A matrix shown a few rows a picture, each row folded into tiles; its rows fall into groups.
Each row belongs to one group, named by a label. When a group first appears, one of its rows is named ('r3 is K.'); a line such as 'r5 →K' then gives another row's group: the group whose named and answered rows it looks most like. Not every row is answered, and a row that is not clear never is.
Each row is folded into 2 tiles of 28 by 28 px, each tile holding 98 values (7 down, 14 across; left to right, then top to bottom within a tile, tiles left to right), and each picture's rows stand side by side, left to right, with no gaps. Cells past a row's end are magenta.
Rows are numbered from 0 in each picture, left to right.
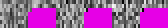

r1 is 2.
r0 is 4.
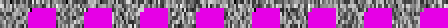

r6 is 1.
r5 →1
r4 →2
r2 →1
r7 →2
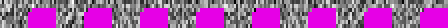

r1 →1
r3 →4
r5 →2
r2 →2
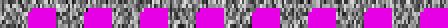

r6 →1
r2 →1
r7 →1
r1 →4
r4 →1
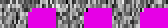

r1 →4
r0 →1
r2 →2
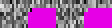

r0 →4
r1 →4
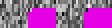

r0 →2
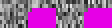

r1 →2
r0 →4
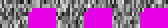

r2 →2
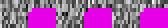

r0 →1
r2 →1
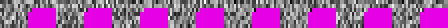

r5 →2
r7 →4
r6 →1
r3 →2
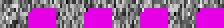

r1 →2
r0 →1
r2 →4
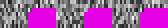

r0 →1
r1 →1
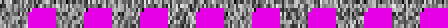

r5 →1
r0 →2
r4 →2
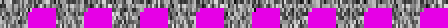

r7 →2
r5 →4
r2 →1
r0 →2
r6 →4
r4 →2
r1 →2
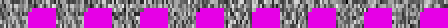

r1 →2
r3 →2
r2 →4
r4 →1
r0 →2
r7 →4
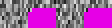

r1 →1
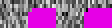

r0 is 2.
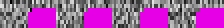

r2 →1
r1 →1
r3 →4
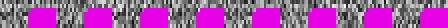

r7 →1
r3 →4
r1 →1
